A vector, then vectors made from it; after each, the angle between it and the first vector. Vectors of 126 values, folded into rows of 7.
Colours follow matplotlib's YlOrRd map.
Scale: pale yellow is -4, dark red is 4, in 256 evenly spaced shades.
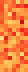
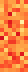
nearly opposite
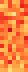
orthogonal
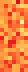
nearly opposite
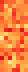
partly aligned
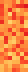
nearly parallel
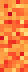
nearly opposite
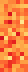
nearly opposite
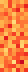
orthogonal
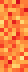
partly opposed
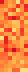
partly aligned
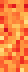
partly aligned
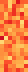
partly opposed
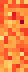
nearly parallel
